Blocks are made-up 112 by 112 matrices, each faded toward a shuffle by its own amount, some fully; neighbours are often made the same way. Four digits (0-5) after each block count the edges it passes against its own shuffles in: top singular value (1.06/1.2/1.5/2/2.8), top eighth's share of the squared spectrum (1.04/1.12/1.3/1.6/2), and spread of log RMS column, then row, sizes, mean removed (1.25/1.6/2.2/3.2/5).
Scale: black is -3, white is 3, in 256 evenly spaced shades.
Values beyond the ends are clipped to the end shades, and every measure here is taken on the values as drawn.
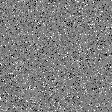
2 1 0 0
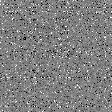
3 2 1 2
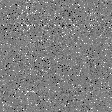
3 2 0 1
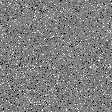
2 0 0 0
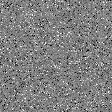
2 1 0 0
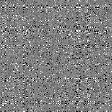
4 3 3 3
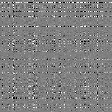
5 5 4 4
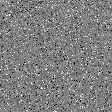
1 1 0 0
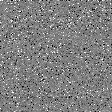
3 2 0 1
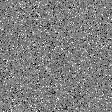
2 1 0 0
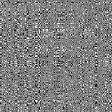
5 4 4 3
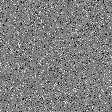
0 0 0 0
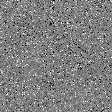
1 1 1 0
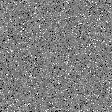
0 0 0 0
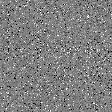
1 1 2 1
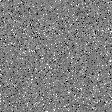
0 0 0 0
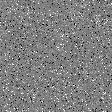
0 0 0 0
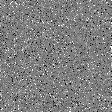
1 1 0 1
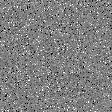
0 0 0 0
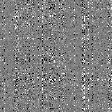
2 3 4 3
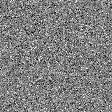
0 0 0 0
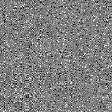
4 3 2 2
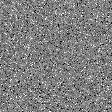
2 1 0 0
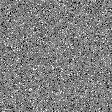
2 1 0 0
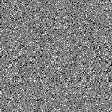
4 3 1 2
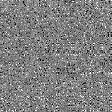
4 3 2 2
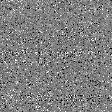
1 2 2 2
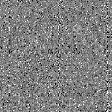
4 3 2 1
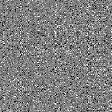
4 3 3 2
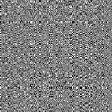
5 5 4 3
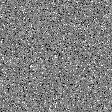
2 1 0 0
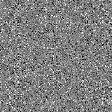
3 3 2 1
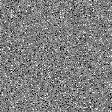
3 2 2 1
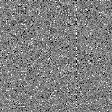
3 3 2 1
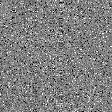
3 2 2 1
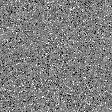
2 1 0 0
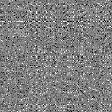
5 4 2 3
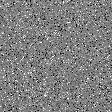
1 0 0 0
